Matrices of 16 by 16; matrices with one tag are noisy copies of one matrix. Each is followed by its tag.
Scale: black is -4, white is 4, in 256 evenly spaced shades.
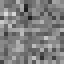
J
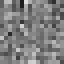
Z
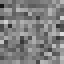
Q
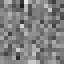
Z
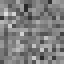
J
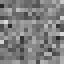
Q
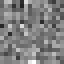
Z
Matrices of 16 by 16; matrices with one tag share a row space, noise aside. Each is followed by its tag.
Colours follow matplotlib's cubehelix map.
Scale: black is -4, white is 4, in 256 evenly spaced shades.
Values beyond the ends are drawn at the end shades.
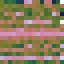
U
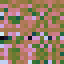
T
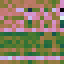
U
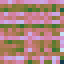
U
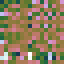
T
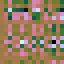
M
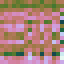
U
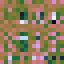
M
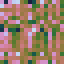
T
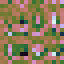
M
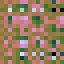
M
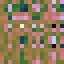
M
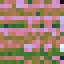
U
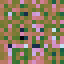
M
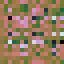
M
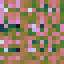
T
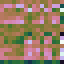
U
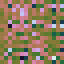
M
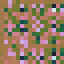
M
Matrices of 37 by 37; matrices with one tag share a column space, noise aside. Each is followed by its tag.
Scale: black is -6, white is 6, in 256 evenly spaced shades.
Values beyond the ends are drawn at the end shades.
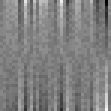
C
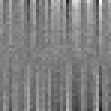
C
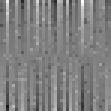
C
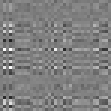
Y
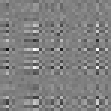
Y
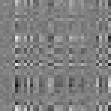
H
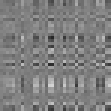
H
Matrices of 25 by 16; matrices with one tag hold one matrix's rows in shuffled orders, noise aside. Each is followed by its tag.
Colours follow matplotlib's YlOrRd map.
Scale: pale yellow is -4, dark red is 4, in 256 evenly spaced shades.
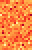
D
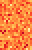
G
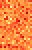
G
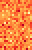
G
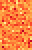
D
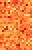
G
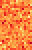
D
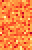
D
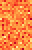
D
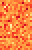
G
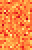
G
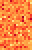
D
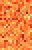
G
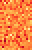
G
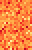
G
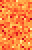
D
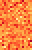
D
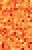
D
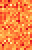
G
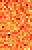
G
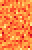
D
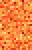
D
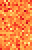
G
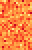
D
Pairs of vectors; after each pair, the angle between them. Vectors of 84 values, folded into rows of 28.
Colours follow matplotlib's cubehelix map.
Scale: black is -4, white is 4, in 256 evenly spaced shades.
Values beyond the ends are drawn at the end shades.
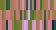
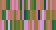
partly aligned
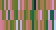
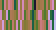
nearly parallel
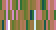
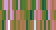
nearly parallel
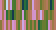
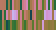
partly opposed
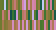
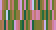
orthogonal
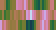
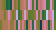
orthogonal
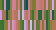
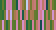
partly opposed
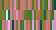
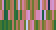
partly opposed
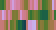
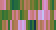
nearly opposite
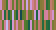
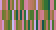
partly aligned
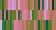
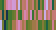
nearly parallel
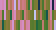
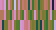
nearly parallel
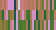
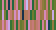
partly opposed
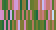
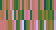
partly opposed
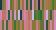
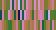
partly opposed
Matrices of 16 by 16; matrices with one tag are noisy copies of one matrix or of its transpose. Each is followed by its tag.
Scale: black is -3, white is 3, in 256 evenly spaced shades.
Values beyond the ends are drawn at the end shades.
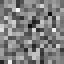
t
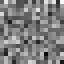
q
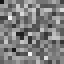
t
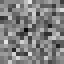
t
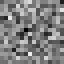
t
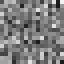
q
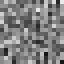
q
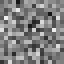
t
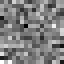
q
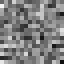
q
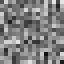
q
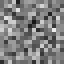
t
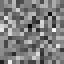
t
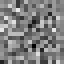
t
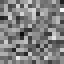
t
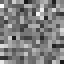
q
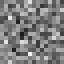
t
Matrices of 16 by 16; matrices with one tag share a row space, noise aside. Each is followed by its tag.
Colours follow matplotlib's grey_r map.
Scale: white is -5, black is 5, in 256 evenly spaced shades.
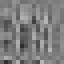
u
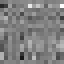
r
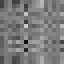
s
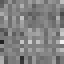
r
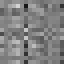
s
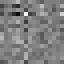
s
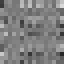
r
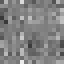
r
